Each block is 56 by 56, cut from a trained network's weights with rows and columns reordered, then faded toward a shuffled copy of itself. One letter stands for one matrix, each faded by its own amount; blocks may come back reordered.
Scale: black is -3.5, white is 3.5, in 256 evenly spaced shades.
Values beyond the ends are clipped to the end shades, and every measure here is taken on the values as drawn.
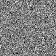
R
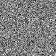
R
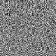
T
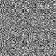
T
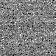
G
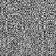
T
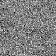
R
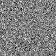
R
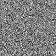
R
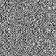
T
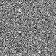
R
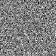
R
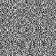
T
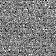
G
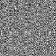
T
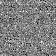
G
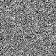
R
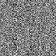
T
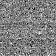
G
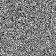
R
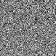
R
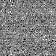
G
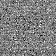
G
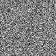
R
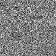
R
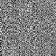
T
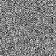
T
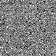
G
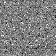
G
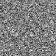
R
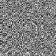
T
